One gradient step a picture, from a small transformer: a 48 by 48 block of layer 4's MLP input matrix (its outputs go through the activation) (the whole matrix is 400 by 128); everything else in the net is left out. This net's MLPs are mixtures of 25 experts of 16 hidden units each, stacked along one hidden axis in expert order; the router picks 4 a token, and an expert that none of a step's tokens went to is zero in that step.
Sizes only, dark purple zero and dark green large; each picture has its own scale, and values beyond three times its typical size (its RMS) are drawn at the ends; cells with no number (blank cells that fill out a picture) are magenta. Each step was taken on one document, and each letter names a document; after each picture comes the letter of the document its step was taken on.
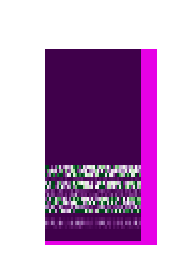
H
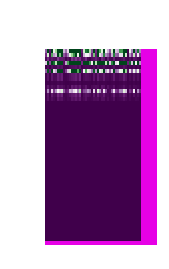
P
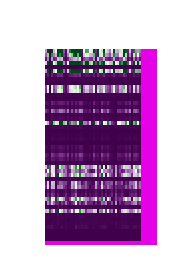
P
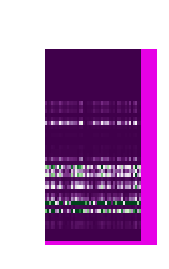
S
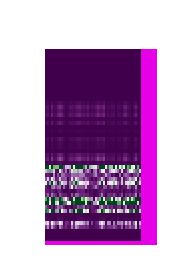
H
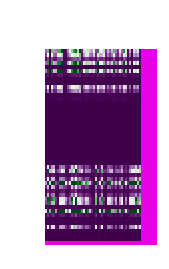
P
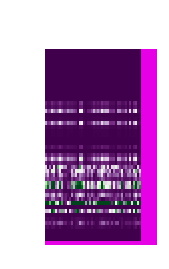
S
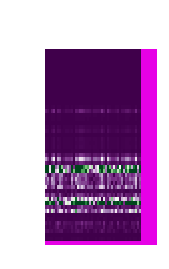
H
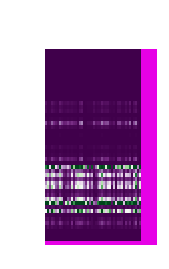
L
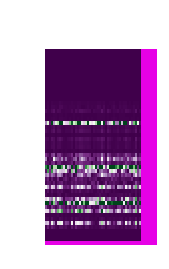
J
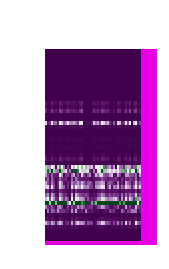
H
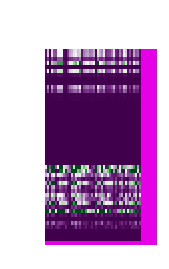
P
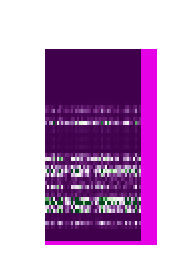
J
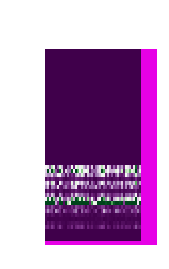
H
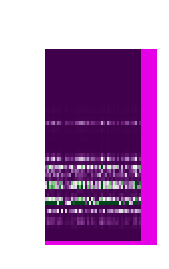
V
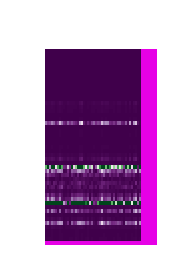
L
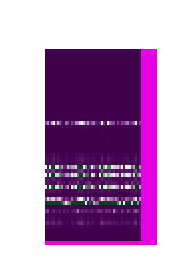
L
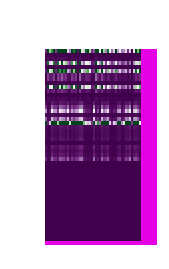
P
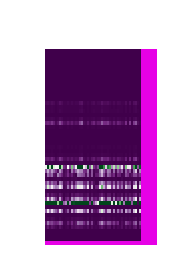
L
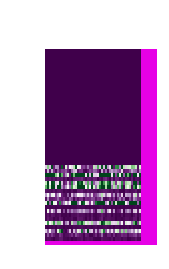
L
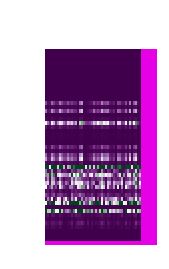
S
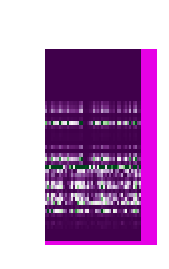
S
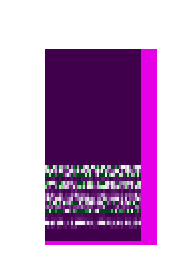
H
